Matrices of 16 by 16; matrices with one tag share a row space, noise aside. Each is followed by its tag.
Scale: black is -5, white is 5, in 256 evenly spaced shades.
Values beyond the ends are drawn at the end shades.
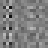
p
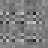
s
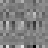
s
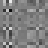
p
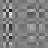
p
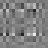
s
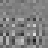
s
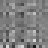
s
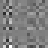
p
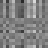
s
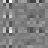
p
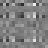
s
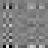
p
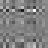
s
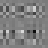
s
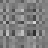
s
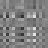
s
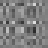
s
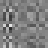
p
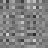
s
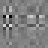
p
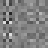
p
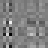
p
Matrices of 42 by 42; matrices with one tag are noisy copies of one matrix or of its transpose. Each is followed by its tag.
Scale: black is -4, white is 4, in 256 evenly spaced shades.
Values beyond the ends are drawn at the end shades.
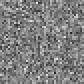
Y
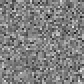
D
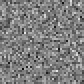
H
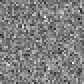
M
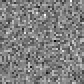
H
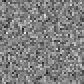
H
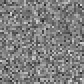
D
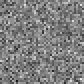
D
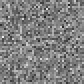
Y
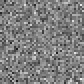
D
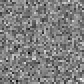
D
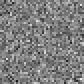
D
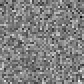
D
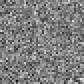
D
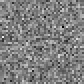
Y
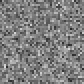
M
